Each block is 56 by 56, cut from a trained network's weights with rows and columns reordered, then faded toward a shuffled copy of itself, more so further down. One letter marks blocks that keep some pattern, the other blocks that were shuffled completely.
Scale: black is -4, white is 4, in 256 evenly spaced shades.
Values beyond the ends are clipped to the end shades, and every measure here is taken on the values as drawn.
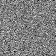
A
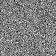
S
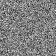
S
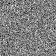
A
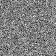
S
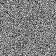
S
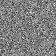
S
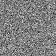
S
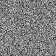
S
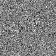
A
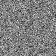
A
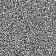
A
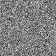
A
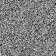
S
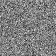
S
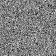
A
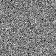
S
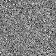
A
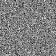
A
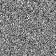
S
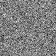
A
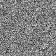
S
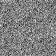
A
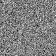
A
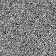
S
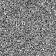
A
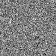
A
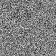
A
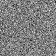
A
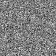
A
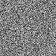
A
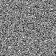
S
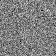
S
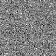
A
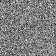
S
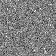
S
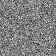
S
